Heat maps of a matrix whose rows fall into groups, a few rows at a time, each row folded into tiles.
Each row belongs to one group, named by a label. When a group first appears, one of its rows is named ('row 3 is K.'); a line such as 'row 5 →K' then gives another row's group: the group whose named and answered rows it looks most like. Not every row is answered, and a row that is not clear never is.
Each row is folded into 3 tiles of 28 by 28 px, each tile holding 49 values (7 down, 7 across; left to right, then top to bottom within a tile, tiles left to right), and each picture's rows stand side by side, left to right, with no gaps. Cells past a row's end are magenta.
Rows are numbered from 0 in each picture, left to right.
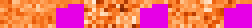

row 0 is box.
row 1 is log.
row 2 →box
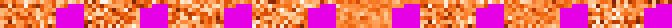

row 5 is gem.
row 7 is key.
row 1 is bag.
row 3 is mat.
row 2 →box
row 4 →log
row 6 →bag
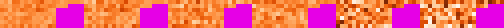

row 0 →log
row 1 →log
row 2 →gem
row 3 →log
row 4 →bag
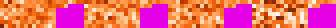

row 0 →bag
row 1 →log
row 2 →log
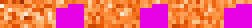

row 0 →log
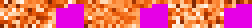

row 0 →bag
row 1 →bag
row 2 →key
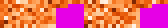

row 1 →bag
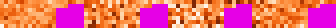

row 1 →gem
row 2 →key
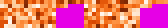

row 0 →key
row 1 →log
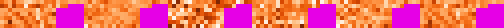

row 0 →gem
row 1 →mat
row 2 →bag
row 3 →gem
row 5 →gem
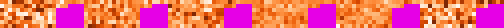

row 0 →log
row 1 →gem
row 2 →box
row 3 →box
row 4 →mat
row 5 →key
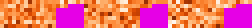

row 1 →box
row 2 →mat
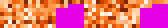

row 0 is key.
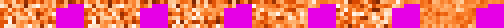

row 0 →key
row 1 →key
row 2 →key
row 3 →log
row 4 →log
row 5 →box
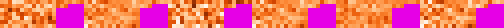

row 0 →box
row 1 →mat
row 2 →key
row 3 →mat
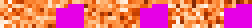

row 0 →mat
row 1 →box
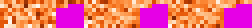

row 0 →key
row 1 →mat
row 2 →mat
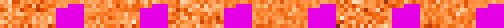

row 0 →log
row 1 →gem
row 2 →box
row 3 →gem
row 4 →bag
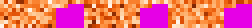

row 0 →mat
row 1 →gem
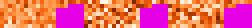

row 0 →key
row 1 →bag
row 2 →box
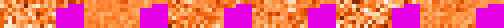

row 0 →key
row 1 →log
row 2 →bag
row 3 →box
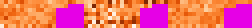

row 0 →mat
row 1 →key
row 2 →box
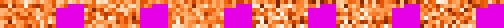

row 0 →gem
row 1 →box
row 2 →key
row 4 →key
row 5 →bag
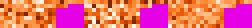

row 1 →key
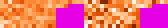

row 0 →mat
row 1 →mat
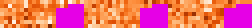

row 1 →key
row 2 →box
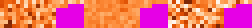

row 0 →gem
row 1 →log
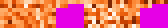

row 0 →gem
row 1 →key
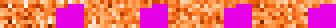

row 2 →box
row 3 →gem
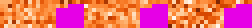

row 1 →log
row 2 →bag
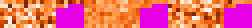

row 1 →box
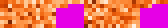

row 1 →bag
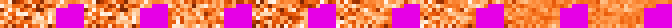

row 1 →log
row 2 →key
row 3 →bag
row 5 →mat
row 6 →bag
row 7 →box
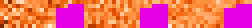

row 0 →bag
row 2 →mat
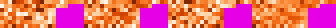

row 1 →bag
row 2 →mat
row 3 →bag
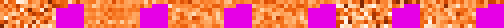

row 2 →log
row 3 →log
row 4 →key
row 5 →key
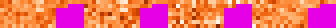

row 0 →box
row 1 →box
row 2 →gem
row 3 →mat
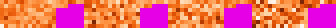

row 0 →mat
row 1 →gem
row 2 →box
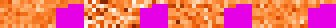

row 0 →box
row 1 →mat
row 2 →gem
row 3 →gem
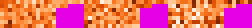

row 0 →gem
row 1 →bag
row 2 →key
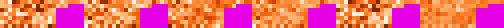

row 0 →log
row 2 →bag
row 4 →log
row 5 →box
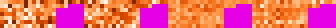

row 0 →key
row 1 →bag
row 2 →log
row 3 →gem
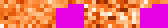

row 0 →mat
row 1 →log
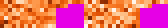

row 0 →bag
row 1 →mat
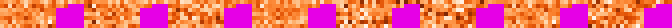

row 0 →gem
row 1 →gem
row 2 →box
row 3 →gem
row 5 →box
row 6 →gem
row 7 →bag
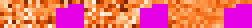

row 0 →key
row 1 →log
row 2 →bag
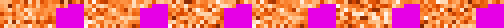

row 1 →mat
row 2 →mat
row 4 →log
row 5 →bag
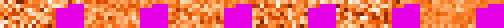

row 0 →mat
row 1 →log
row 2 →box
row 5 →box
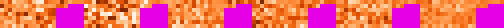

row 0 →box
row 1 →log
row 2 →key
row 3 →bag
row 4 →box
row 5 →box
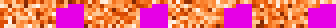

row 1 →bag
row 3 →gem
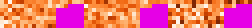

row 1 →log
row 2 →key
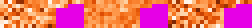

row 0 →mat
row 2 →bag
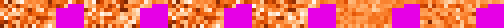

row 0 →bag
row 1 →log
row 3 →log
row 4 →box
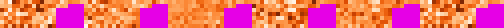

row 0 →log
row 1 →mat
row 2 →gem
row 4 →box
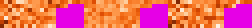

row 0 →bag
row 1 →box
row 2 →bag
